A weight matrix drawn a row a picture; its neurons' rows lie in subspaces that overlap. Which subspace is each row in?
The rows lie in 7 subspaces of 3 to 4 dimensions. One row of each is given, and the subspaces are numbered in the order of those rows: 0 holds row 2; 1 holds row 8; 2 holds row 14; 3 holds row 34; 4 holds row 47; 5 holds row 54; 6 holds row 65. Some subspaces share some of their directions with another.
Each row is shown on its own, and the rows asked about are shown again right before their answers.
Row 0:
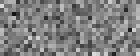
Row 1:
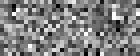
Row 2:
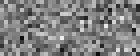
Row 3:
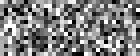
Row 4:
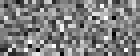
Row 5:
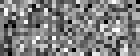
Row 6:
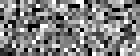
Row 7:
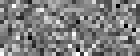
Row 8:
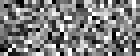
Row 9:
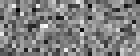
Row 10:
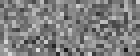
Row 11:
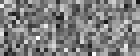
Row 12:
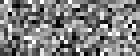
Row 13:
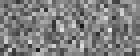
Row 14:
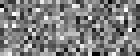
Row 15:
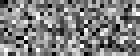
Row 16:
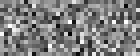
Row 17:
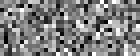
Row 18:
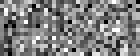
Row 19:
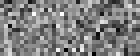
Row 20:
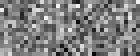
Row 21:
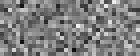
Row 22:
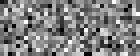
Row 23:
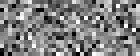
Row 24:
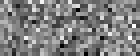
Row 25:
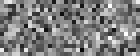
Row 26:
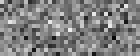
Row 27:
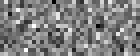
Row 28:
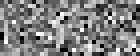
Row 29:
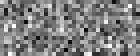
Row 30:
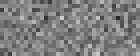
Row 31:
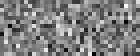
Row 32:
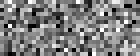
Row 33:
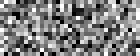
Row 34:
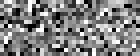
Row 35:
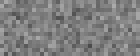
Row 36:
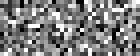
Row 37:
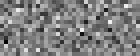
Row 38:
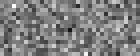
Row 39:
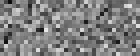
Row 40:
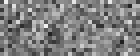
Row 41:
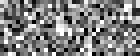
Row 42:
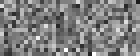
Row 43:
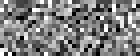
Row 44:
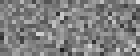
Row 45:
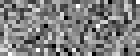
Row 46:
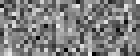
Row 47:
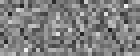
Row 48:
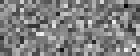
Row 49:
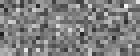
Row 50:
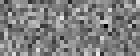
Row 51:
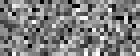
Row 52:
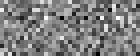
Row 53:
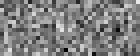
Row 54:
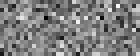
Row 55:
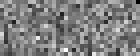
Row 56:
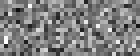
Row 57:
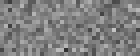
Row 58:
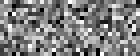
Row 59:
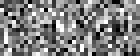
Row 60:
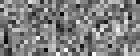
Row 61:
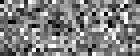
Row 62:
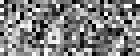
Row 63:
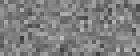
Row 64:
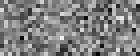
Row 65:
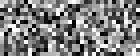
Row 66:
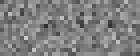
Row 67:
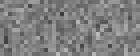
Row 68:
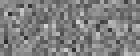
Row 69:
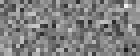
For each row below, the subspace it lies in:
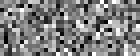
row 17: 3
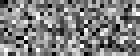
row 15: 6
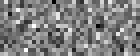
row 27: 1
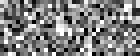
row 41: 6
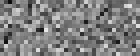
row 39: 3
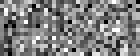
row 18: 6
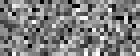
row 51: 5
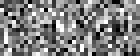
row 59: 1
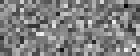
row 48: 0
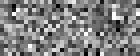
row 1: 5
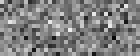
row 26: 4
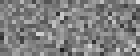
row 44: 0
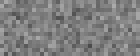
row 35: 2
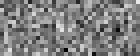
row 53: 1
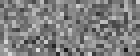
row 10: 1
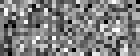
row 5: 6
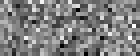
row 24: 5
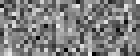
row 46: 2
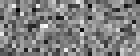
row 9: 4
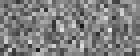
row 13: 1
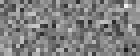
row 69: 0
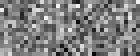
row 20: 5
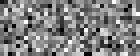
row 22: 6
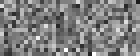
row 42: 2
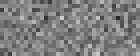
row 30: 0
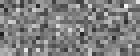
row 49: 3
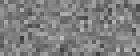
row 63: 0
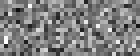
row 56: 3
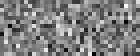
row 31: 6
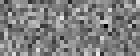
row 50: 5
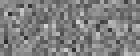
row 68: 4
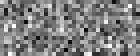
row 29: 6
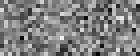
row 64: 0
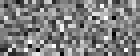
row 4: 1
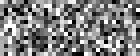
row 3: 6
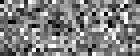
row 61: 4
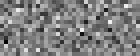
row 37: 3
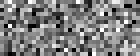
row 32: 3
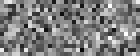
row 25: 3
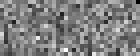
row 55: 0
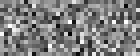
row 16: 6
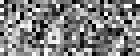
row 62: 1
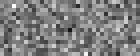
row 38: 5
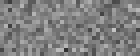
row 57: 3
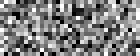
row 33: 2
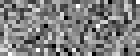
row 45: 1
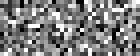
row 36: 1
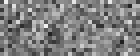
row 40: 1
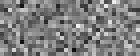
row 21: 3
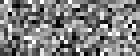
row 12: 5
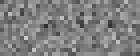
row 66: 4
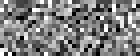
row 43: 2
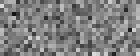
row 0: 2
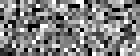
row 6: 4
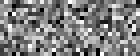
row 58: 5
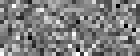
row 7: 5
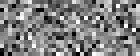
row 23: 5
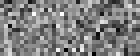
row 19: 3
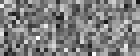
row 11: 2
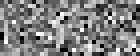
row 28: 0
